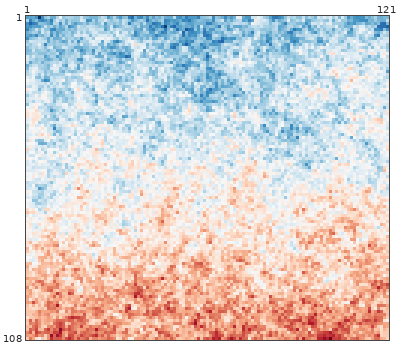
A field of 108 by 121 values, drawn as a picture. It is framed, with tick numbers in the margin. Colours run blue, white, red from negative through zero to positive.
Stripes: none. Odd rows or columns: none. Slope: up to the bottom.
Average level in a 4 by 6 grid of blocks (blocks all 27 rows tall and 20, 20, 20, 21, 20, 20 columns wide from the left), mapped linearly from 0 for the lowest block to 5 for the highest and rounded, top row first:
010011 | 222212 | 333334 | 555555
